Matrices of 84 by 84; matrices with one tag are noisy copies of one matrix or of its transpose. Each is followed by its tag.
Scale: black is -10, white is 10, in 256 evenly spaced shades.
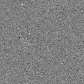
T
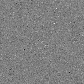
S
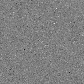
S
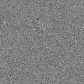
T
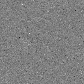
T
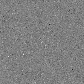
S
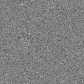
T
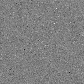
S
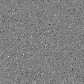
S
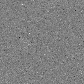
T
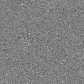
T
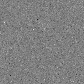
T
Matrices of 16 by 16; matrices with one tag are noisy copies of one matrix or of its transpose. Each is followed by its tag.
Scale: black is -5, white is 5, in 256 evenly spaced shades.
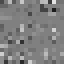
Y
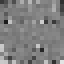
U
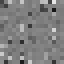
Y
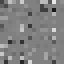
Y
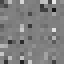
Y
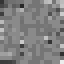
U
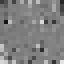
U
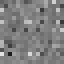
Y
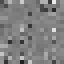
Y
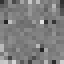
U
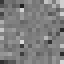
U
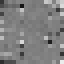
U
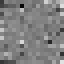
U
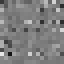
Y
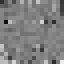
U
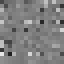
Y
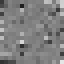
U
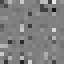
Y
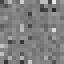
Y
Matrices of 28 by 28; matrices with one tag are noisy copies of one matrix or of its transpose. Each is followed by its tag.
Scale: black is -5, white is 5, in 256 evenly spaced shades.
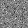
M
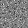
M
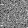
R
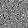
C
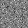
M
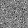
M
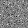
M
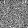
R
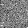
R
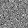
C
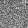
R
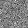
C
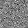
C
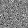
C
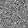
C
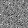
M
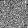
R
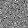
C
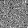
R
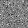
M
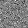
C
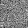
R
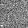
R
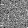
R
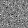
M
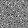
M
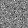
M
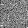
R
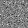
M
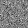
M
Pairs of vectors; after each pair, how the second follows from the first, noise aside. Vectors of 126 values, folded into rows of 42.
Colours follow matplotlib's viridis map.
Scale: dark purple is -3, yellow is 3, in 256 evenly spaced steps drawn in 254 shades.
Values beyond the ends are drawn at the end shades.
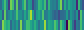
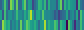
copied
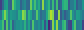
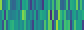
sign-scrambled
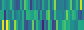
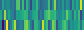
sign-scrambled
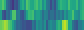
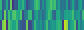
sign-scrambled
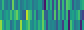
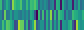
wrapped around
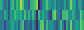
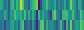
copied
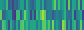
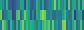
copied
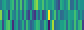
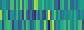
copied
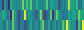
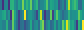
copied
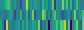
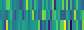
copied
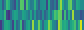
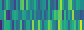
copied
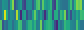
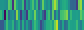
sign-scrambled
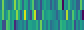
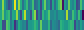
copied
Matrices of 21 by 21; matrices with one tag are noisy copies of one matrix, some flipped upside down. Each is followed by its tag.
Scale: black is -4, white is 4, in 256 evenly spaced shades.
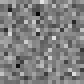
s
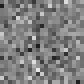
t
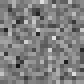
s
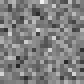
s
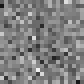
t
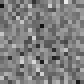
t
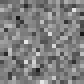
s
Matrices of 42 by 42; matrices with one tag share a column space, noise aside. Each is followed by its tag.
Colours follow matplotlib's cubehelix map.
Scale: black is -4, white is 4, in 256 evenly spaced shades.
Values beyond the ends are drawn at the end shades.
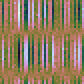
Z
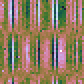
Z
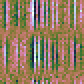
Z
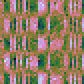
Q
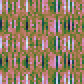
Q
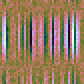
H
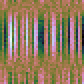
H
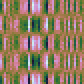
Q
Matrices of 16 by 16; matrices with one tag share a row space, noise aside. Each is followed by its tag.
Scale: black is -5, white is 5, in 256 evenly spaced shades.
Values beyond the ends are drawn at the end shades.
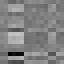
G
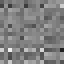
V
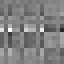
V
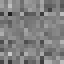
V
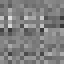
V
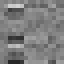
G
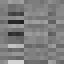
G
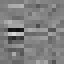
G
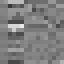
G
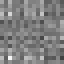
V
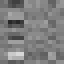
G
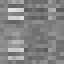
G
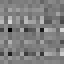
V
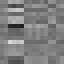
G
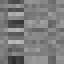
G
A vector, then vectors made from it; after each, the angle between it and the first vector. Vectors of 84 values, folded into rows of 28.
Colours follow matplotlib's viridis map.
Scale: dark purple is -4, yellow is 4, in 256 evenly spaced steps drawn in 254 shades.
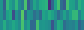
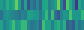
partly aligned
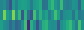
partly opposed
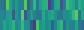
nearly parallel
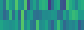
nearly parallel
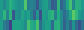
partly aligned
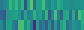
orthogonal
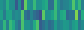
partly aligned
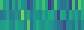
partly aligned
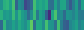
orthogonal
